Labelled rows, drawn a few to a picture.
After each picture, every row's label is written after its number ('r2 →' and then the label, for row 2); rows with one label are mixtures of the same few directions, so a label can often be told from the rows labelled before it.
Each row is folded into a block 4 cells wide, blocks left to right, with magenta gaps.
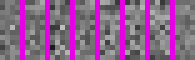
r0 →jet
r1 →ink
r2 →jet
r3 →ink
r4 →ink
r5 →ink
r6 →ink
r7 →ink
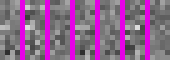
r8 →jet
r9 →jet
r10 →ink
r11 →jet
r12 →jet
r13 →jet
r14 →ink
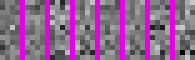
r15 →jet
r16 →ink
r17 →ink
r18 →jet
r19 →ink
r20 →jet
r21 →jet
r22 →jet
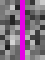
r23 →ink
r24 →ink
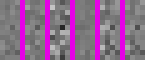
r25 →jet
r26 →jet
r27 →jet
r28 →jet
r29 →jet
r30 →jet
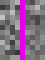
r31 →jet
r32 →ink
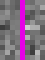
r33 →jet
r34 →jet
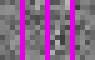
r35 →ink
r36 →ink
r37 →ink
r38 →jet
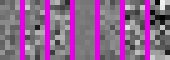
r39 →ink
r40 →jet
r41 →ink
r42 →jet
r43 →ink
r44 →jet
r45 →ink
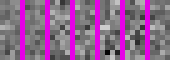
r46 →jet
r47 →jet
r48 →ink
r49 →jet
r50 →jet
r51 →ink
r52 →jet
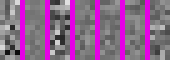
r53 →jet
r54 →jet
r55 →ink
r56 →ink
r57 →ink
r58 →ink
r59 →jet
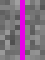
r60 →ink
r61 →ink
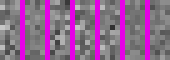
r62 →jet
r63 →ink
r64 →ink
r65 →jet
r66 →jet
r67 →ink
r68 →jet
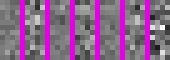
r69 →jet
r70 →ink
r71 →ink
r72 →ink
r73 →ink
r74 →ink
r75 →jet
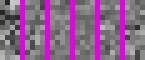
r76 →ink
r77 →ink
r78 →ink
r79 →ink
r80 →jet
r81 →jet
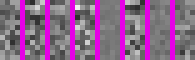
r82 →ink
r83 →ink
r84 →ink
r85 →jet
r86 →jet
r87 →ink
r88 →jet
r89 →jet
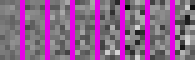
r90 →ink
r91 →jet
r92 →jet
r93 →ink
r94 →jet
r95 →jet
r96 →ink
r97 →ink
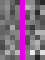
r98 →jet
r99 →jet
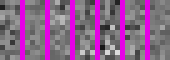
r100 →jet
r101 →ink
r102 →ink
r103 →jet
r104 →jet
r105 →jet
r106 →jet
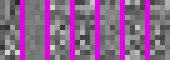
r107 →jet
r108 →ink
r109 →jet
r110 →ink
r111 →ink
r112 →ink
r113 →ink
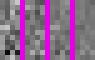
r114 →jet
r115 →jet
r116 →jet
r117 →jet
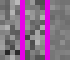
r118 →jet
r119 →ink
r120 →jet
